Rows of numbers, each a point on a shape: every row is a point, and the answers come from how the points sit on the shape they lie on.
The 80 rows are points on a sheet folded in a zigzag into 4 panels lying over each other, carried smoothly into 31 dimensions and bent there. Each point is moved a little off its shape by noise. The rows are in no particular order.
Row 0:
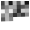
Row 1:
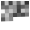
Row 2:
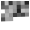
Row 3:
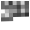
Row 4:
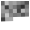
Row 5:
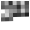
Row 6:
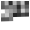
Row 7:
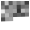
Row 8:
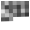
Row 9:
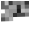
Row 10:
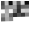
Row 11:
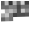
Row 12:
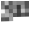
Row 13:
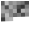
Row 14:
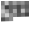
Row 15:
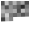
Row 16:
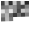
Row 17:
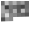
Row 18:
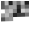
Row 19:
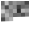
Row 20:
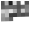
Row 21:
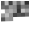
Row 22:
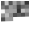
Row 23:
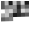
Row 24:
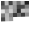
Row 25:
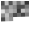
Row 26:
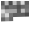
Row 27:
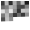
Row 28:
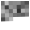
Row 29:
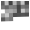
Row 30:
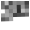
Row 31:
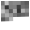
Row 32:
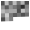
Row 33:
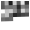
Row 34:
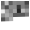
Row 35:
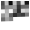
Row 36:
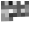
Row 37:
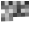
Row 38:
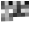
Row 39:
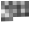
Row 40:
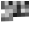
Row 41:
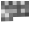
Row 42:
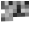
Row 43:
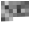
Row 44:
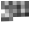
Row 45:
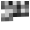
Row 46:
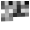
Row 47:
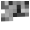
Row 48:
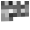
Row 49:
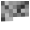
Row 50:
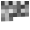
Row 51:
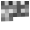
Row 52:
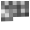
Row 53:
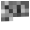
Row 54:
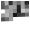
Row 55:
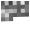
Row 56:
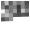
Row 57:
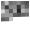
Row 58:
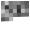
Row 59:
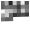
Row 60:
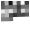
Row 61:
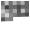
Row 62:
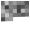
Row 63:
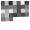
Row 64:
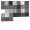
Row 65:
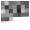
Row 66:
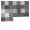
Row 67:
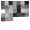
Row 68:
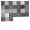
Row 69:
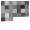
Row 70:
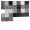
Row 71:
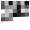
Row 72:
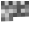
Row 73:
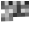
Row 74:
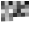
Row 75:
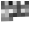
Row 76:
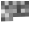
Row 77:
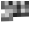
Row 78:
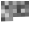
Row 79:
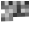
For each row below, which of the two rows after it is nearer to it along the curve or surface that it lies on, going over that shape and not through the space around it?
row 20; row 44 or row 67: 44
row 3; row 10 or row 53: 53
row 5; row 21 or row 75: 75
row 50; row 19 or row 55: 55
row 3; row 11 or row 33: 33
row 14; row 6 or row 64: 64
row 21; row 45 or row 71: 71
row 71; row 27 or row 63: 27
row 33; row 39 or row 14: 39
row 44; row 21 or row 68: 68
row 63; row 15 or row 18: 15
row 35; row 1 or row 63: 1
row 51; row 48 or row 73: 48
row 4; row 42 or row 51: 51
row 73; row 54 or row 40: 40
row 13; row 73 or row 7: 7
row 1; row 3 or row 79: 79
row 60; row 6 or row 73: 6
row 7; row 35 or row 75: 35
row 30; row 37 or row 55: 37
